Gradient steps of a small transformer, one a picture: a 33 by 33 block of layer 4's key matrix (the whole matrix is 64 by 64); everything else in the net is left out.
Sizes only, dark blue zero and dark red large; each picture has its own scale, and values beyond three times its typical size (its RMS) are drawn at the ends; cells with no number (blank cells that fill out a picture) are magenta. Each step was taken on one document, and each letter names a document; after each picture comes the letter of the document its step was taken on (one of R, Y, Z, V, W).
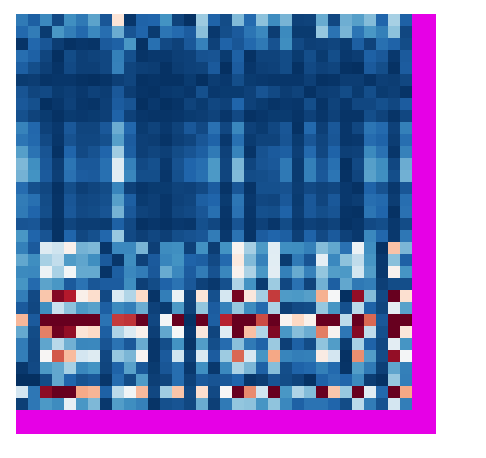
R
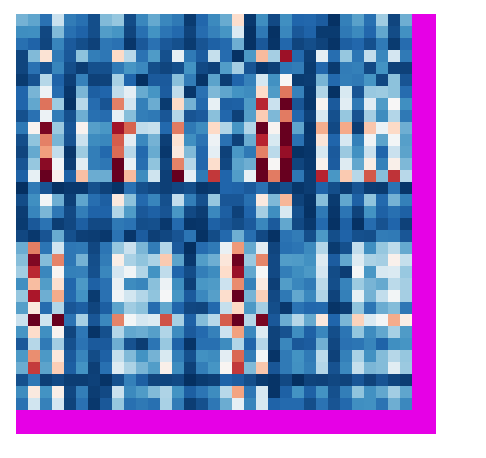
R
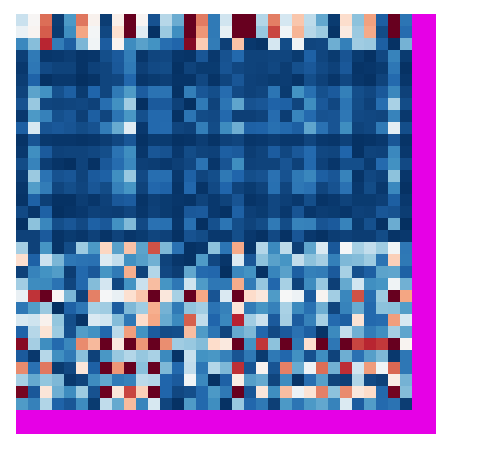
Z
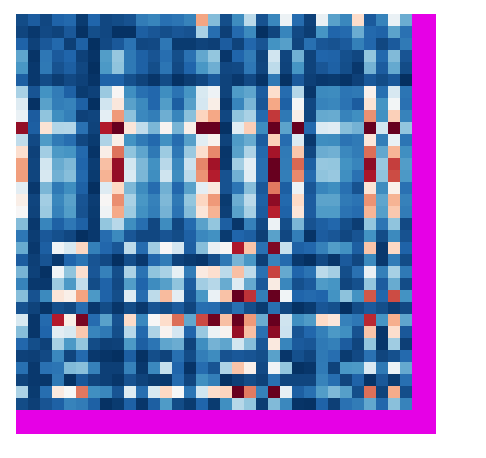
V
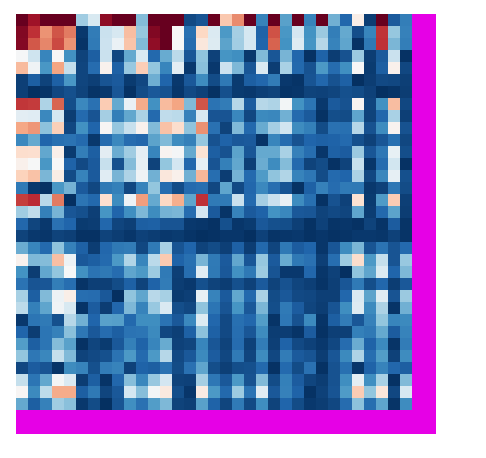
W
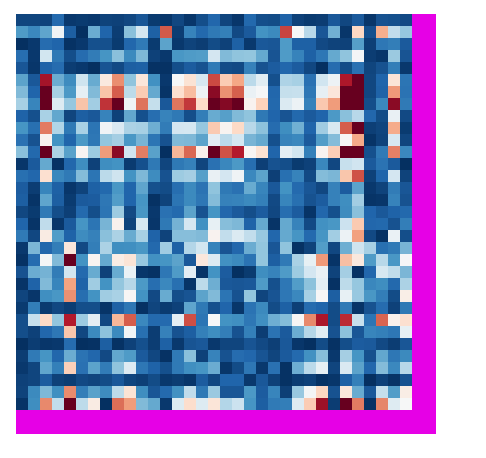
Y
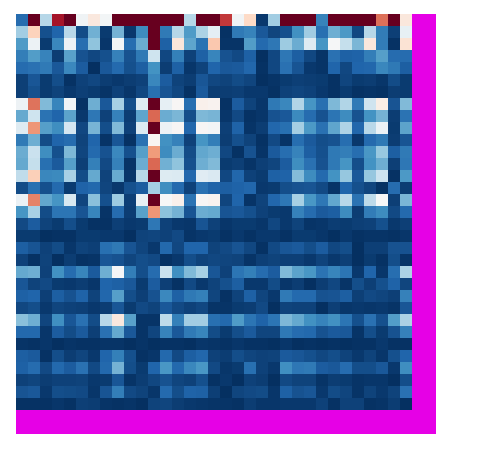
W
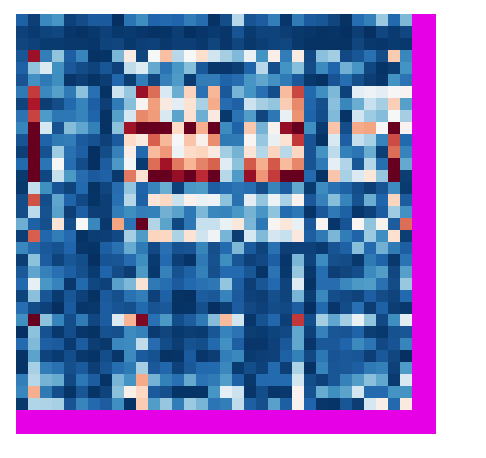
R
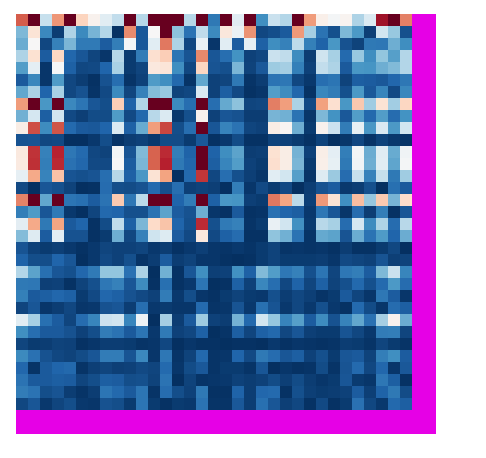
W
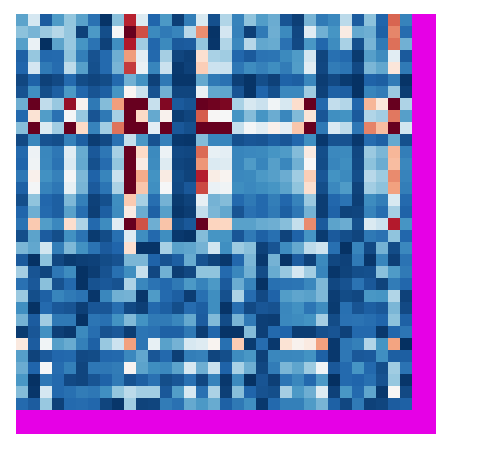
Z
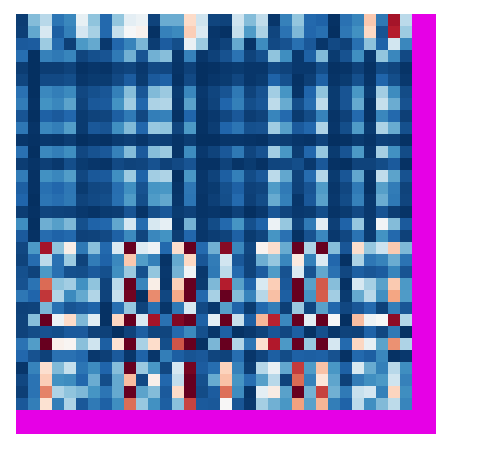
Z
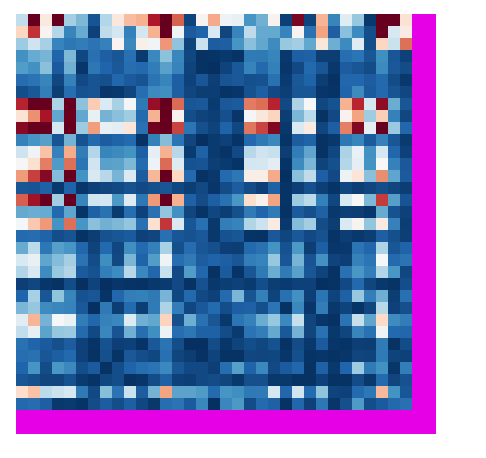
W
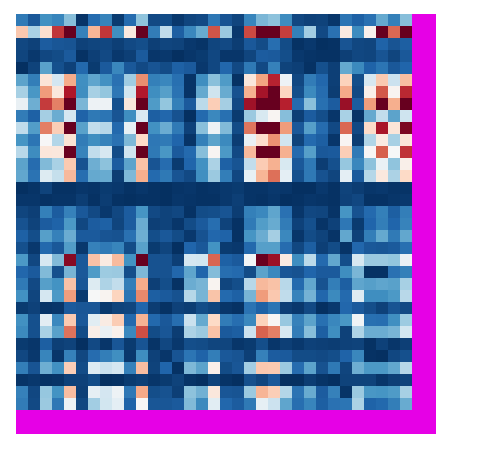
Y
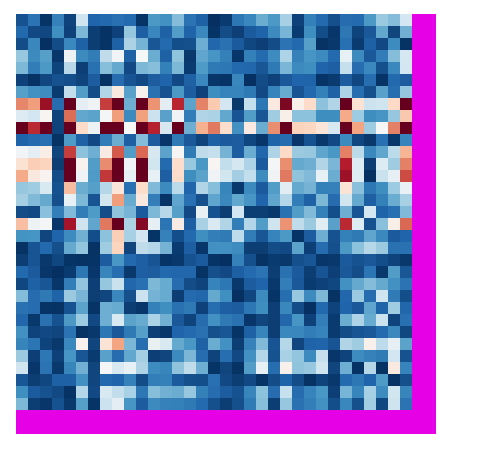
Z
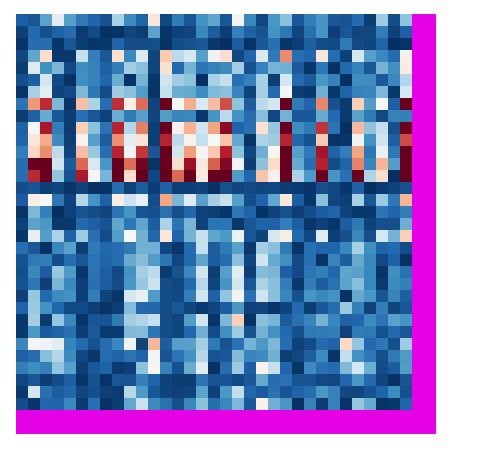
R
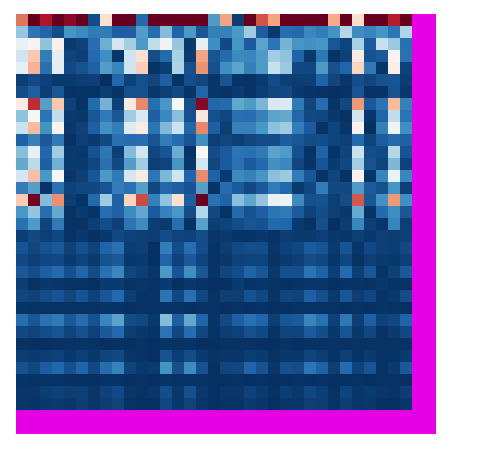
W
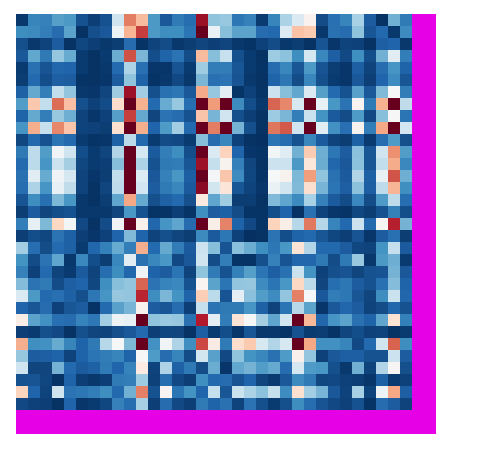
Z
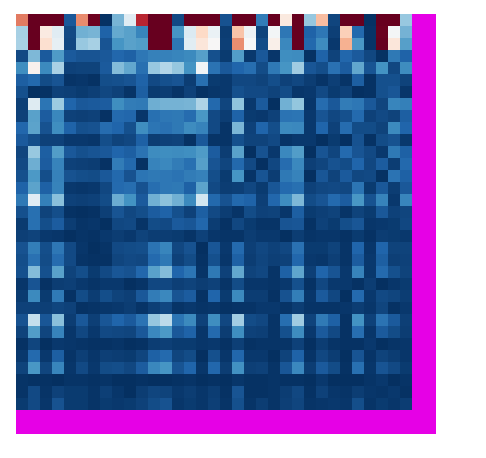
W
